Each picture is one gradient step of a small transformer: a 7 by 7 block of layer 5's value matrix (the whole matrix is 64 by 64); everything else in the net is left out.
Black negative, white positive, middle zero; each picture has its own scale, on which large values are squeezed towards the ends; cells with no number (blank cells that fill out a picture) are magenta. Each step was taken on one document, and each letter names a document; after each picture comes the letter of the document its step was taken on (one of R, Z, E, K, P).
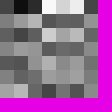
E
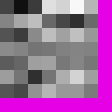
E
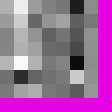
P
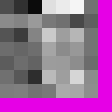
E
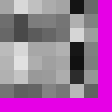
P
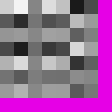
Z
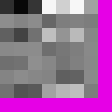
E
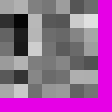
Z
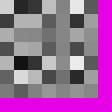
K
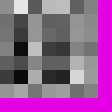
Z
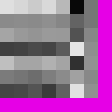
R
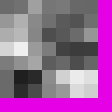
R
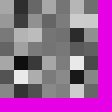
K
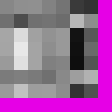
P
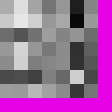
P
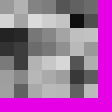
R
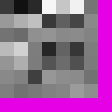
E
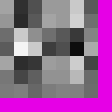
K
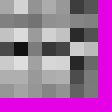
Z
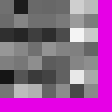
R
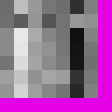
P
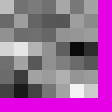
R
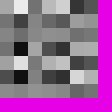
Z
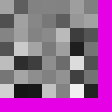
K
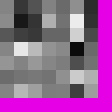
P
